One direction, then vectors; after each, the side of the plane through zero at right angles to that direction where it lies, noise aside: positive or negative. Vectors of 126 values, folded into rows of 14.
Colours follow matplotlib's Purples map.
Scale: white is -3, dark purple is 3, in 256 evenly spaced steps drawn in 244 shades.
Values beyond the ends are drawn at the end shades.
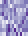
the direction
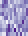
positive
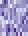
positive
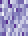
negative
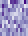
positive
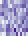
positive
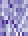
negative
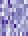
negative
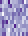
negative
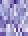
negative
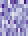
positive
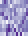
positive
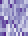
negative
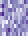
positive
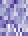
negative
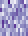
negative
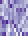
negative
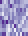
negative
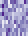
positive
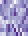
positive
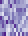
negative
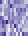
negative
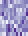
positive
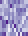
negative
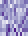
positive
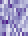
negative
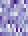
negative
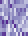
negative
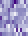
negative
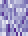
positive
